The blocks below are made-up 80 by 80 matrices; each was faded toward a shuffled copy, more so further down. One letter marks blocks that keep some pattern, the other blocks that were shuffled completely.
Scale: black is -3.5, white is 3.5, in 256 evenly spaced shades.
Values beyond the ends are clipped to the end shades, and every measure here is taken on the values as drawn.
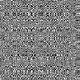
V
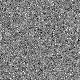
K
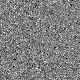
K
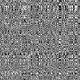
V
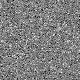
K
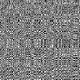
V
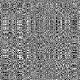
V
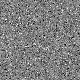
K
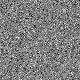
K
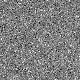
K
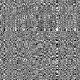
V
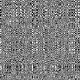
V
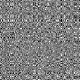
V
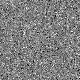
K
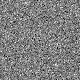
K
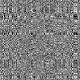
V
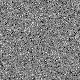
K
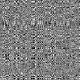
V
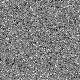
K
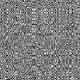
V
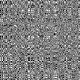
V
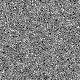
K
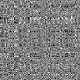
V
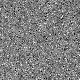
K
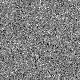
K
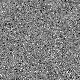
K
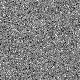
K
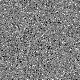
K
